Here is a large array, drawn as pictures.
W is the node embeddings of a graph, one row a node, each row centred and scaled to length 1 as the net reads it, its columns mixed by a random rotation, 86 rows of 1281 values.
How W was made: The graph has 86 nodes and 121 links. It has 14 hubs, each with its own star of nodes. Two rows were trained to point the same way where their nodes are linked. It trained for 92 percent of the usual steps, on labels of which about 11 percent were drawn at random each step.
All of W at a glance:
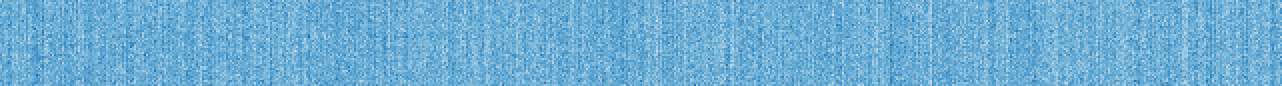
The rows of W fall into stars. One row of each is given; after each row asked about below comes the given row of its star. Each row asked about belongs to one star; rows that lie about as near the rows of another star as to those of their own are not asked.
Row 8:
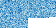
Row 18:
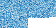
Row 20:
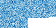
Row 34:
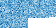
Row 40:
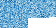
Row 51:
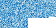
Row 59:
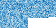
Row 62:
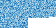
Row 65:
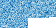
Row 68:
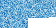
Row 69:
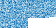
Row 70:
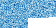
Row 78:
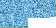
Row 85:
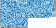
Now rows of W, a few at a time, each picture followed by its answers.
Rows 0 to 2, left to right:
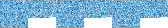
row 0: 68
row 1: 85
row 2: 34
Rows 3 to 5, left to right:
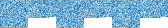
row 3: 59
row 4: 65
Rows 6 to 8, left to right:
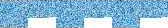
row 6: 69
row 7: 40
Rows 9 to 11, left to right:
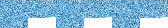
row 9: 51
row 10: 68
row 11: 68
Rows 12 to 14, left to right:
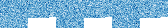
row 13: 68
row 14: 59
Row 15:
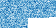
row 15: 78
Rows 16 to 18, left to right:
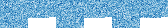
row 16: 18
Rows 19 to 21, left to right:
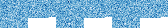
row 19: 20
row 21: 20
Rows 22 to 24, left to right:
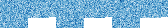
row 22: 40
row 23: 68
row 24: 69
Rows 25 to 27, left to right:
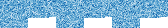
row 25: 18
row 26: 51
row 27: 65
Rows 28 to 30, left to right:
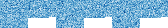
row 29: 20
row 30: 70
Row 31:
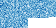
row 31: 69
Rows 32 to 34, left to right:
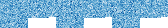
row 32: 68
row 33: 40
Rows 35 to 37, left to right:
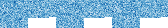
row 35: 20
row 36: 59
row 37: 59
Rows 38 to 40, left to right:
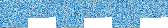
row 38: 70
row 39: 34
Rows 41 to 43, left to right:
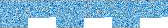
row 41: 18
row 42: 70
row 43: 20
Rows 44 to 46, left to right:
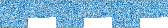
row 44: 18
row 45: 85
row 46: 34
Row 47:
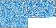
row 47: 69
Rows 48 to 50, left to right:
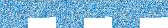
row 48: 65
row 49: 62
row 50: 78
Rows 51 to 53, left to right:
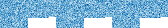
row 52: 18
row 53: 59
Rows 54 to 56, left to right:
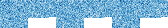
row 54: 65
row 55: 59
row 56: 8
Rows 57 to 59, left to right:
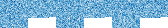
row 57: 40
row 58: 20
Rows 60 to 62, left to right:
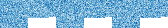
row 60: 59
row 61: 18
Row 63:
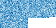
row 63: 8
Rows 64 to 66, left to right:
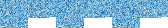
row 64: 8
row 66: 85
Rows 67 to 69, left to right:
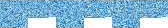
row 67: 70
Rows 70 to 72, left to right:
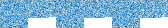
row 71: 20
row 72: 68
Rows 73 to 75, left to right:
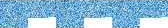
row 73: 85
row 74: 65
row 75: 78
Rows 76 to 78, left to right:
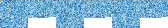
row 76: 40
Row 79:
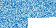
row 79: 85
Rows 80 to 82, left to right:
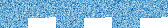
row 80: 69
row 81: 69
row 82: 8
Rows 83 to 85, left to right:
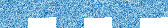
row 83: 65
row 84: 51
